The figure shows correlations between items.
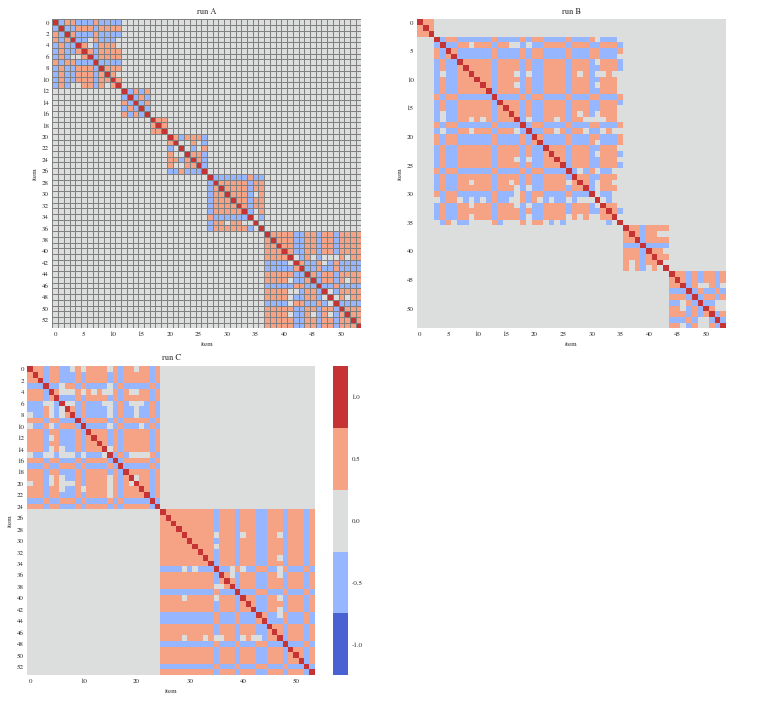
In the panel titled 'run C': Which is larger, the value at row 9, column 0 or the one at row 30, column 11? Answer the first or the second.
the first
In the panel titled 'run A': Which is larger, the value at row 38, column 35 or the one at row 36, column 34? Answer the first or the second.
the first
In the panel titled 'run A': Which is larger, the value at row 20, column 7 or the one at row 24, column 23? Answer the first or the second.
the second
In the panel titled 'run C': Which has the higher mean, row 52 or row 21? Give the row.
21
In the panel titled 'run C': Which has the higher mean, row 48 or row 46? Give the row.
46
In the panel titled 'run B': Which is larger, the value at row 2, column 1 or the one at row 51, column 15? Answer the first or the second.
the first
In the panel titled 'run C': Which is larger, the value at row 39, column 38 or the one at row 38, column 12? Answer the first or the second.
the second
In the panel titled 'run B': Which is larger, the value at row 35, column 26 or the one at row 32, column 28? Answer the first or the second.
the second
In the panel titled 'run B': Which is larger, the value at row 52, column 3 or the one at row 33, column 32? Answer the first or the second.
the second
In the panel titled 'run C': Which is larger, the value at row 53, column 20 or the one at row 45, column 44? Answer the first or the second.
the first
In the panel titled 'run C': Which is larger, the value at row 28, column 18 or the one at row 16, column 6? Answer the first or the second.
the first
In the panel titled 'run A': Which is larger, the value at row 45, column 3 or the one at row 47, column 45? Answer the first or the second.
the second
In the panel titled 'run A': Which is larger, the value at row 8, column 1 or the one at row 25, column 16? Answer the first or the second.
the first
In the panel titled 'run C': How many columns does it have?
54
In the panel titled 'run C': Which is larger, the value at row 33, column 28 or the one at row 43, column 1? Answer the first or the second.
the first
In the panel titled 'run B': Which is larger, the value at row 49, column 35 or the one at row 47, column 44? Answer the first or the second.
the first
